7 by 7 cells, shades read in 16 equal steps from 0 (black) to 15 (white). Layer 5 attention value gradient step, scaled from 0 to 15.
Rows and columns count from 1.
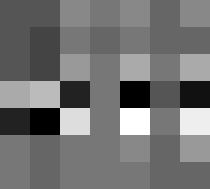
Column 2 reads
5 4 4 11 0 6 6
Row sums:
47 41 52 36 58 50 46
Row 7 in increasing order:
6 6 6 7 7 7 7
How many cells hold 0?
2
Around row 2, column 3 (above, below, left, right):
8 9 4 6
